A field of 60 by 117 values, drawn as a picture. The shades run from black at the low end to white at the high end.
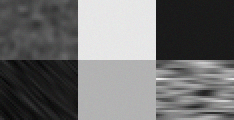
It is made of 2 by 3 panels. Panel 1,1: low, blotchy, faint in contrast. Panel 1,2: very high, flat. Panel 1,3: very low, flat. Panel 2,1: very low, slanting down to the right, faint in contrast. Panel 2,2: high, flat. Panel 2,3: middling, streaked across, strong in contrast.
